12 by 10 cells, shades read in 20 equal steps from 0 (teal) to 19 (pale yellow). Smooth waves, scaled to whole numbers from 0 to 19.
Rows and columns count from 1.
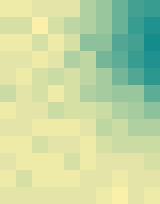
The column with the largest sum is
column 2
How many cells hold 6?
2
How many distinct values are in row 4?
8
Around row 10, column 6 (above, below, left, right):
18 17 16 17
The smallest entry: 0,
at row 3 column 10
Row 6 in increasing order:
6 11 11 12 13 15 16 16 17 18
